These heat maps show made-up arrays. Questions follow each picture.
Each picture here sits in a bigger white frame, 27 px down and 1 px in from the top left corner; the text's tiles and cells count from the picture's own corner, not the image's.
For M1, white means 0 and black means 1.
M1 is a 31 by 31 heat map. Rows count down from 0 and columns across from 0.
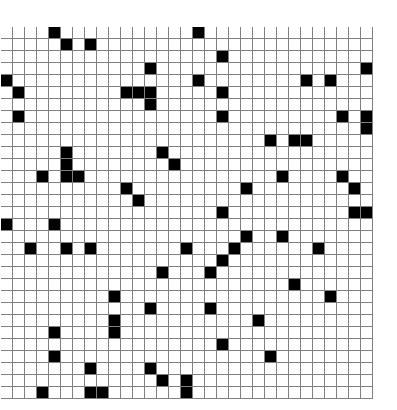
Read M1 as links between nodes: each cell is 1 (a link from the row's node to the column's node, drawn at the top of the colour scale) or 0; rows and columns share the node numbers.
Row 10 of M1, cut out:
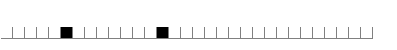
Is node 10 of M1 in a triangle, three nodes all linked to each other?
no
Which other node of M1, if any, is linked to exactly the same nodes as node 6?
none
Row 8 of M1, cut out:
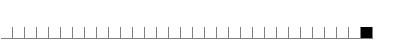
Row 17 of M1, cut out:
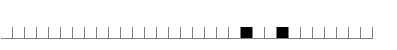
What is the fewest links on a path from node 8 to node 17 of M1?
5
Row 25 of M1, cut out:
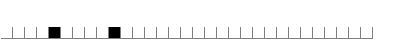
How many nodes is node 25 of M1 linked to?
2
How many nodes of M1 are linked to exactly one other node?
7
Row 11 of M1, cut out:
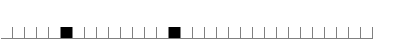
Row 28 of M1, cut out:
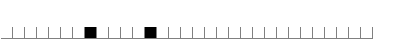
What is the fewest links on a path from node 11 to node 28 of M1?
3
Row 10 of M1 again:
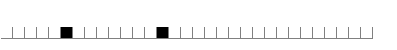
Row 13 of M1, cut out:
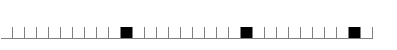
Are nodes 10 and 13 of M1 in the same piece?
yes
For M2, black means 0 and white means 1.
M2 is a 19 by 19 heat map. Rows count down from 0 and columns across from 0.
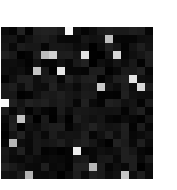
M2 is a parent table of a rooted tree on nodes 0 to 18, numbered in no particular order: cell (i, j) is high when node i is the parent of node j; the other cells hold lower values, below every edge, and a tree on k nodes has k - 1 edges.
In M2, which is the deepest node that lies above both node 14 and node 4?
3
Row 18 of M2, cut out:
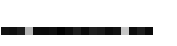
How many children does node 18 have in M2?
2
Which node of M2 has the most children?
3
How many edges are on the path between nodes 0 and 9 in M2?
1
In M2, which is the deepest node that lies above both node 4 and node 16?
3
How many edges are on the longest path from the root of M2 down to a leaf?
6
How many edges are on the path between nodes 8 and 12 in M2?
8
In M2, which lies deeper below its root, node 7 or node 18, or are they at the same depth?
node 7
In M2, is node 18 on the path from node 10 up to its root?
yes
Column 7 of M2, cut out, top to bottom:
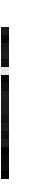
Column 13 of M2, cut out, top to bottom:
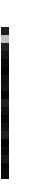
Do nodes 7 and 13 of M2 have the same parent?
no
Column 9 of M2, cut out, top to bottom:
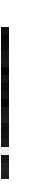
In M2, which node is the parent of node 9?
15
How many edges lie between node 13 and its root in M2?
4
